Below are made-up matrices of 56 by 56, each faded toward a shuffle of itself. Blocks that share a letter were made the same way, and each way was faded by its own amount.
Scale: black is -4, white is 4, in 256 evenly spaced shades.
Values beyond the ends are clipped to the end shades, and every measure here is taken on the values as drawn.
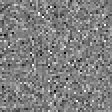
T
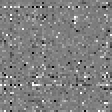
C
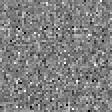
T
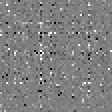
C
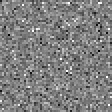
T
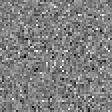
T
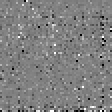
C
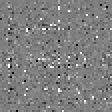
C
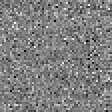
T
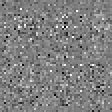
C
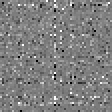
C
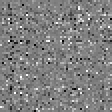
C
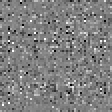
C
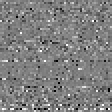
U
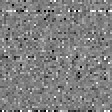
U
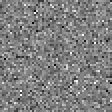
T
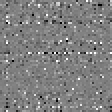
C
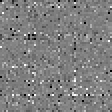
C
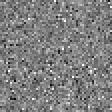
T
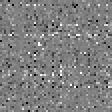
C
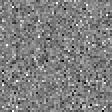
T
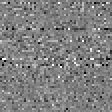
U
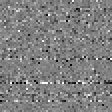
U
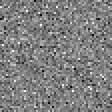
T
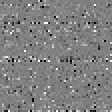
C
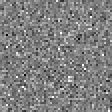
T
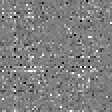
C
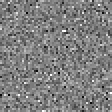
T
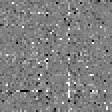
C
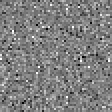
T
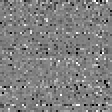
C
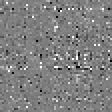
C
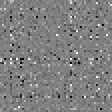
C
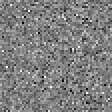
T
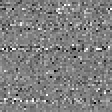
U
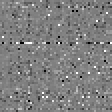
C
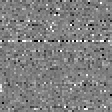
U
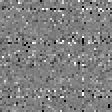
C
